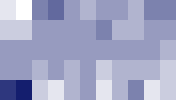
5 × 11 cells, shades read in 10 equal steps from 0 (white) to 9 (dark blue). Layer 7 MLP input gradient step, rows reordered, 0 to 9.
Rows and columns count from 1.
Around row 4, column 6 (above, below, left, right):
4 4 3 2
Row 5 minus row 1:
7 9 -3 -5 -1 1 -3 -1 2 -4 -3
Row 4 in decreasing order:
4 4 4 4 3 3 3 3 3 2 2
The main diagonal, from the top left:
1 2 4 4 3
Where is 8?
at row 5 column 1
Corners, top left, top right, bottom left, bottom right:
1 5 8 2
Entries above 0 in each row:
10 11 11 11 11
